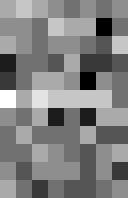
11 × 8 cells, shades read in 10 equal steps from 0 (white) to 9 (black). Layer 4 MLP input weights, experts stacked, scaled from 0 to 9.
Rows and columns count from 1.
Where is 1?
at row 6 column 3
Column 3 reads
3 5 5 5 3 1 3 5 3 4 7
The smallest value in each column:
0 2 1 2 2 2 2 2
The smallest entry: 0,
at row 6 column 1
